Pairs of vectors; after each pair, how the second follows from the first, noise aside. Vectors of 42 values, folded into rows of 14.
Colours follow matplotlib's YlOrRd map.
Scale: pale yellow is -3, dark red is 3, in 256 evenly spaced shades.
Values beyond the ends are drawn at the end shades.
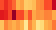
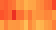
shrunk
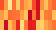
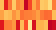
shuffled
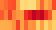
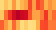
reversed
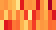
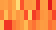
shrunk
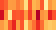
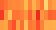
shrunk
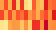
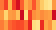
shuffled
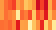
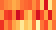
shuffled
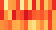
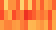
shrunk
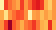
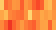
shrunk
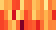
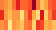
reversed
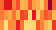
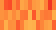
shrunk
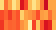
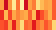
shuffled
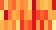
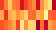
shuffled
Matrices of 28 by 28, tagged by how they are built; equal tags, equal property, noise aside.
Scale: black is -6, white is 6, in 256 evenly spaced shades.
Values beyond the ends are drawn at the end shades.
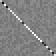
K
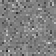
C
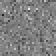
C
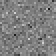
C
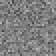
C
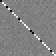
K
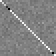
K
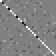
K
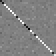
K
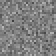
C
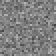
C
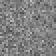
C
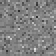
C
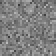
C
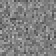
C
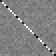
K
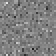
C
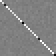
K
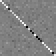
K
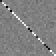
K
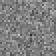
C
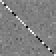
K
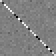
K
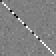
K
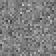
C
